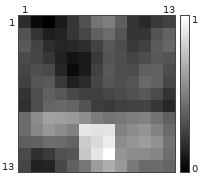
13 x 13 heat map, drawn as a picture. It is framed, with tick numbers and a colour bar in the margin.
A horizontal seam about 60% of the way down splits the table, and the bottom part is higher. The ninth with the lowest average is the top left. An odd patch, higher than its surroundings, sits in the bottom middle. The bottom middle is the ninth with the highest average. Most values sit low, with a long tail of high ones. The bottom middle is the roughest part.
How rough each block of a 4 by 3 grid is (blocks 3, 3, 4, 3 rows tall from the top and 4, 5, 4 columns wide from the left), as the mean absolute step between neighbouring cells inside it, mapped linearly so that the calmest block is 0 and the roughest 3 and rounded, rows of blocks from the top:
110 | 000 | 121 | 130
